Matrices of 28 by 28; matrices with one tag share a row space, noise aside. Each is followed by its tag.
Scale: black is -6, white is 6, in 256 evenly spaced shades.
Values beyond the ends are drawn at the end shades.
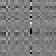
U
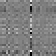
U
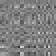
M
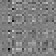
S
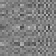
M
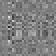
S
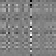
U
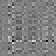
S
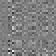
S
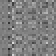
S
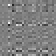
S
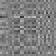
M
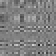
M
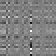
U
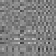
M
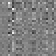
S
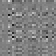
S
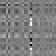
U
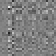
S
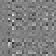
S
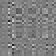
S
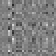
S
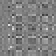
S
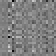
S
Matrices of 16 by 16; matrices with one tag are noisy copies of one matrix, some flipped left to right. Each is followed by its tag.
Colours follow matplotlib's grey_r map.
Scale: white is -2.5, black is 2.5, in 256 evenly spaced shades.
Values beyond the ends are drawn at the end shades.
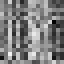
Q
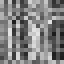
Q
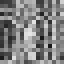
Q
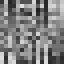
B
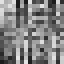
B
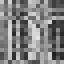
Q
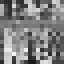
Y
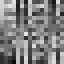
B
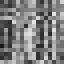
Q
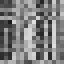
Q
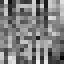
B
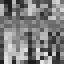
Y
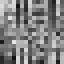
B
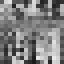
Y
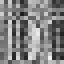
Q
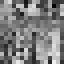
Y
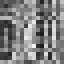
Q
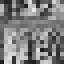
Y
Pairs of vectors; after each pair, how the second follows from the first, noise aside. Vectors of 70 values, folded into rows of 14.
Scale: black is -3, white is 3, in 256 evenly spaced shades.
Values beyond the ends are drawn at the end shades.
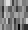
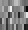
shuffled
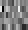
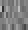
shrunk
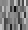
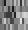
shuffled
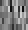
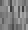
shrunk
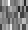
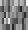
shuffled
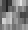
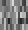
shuffled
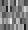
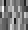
shuffled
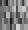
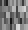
copied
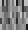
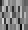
shuffled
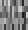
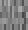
shrunk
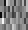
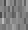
shrunk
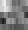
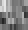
copied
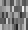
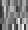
shuffled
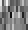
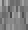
shrunk
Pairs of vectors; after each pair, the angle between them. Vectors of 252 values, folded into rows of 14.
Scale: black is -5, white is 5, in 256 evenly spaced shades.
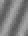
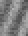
nearly parallel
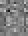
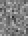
partly opposed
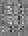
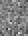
partly aligned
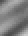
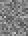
orthogonal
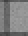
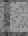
nearly parallel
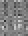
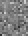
partly opposed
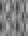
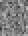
partly aligned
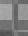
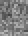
partly opposed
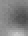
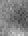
nearly parallel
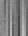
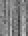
nearly parallel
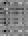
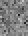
partly aligned
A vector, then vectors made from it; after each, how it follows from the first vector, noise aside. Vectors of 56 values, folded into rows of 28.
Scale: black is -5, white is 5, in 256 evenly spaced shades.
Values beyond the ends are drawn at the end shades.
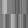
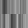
negated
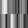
scaled up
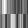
scaled up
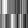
scaled up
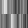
scaled up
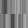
negated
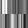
scaled up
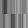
negated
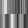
scaled up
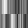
scaled up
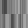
negated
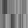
negated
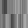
negated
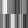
scaled up
